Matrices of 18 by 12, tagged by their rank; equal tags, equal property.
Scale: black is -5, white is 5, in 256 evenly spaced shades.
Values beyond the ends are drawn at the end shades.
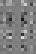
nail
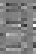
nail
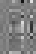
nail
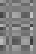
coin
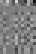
nail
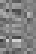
nail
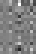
nail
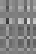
coin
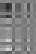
coin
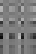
coin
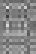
nail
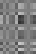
coin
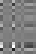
coin
